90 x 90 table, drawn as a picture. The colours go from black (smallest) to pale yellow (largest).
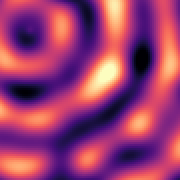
Rings: centred on the top left. Slope: none. Ninth with the highest average: centre. Mirror symmetry: none. Lone odd cells: none.
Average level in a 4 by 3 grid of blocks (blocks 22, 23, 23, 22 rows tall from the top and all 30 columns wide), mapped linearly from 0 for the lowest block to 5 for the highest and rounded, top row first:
2 3 3 | 2 5 2 | 3 0 3 | 3 1 2
